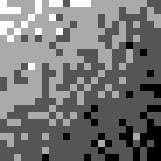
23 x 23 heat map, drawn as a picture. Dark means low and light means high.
The field climbs toward the top left. No single row or column stands out from its neighbours. The halves do not mirror each other. The ninth with the lowest average is the bottom right.
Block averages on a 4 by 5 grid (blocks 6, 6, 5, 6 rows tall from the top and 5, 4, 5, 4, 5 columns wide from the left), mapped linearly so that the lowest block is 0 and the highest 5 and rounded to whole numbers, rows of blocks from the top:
55432 / 43331 / 33221 / 22110
